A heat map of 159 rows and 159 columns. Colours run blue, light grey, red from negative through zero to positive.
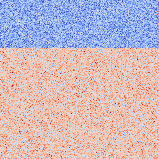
Seam: horizontal, 30% of the way down, the bottom part higher. Stripes: none. Average level on the scale: 50%.
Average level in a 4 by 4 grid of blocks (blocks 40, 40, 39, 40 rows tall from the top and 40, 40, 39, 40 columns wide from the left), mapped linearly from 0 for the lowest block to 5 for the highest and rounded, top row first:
0 0 0 0 | 4 4 4 4 | 5 5 5 5 | 5 5 5 5
